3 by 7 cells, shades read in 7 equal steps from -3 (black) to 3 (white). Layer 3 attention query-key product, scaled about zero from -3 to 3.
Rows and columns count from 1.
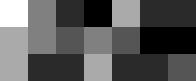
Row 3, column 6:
-2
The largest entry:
3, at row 1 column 1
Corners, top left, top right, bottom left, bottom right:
3 -2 1 -1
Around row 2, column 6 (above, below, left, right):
-2 -2 -1 -3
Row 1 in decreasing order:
3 1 0 -2 -2 -2 -3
